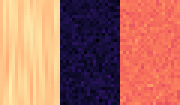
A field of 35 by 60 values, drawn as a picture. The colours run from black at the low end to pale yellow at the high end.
It is made of 1 by 3 panels. Panel 1,1: very high, streaked downward, faint in contrast. Panel 1,2: very low, fine-grained, faint in contrast. Panel 1,3: high, fine-grained, faint in contrast.
